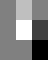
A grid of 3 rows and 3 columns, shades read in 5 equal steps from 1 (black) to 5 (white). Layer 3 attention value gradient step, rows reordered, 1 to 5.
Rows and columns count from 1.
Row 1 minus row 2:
0 -1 1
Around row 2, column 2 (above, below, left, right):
4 3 3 2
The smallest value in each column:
3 3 1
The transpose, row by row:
3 3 3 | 4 5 3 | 3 2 1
